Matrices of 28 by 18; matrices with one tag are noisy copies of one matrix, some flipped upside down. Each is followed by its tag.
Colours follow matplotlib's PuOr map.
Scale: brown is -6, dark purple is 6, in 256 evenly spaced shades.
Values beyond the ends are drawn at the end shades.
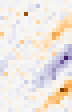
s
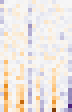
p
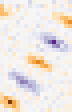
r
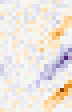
s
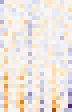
p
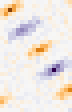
r
